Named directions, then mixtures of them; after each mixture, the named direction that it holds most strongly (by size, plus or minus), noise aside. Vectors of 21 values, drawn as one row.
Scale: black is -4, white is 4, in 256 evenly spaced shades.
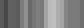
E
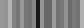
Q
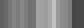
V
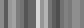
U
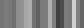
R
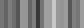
E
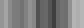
V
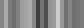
U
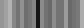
Q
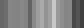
V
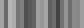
U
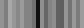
Q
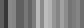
E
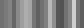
R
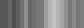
E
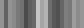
U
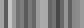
U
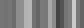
R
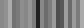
Q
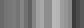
V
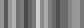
U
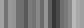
V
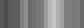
E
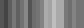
E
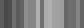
E
